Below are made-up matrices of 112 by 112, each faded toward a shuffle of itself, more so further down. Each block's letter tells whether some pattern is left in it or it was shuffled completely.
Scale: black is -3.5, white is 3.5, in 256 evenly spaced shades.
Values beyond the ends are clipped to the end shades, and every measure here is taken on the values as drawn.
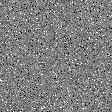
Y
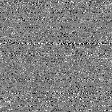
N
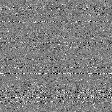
N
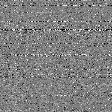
N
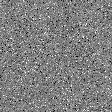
Y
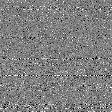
N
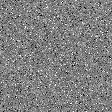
Y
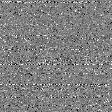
N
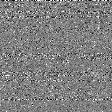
N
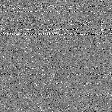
N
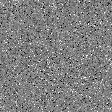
Y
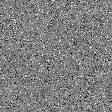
Y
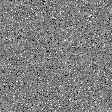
Y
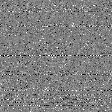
N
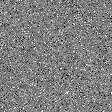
Y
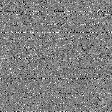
N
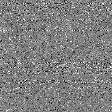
N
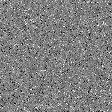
Y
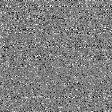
N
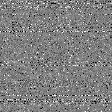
N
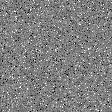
Y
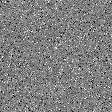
Y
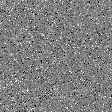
Y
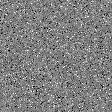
Y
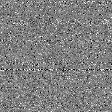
N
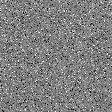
Y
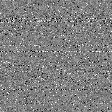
N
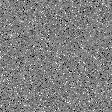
Y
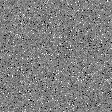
Y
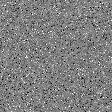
Y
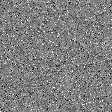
Y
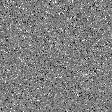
Y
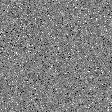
Y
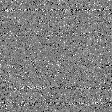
N
